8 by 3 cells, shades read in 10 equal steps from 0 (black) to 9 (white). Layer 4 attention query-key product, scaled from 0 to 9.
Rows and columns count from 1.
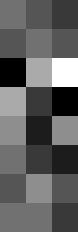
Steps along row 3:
up up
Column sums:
29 27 25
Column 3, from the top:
2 3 9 0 5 1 3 2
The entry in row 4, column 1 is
6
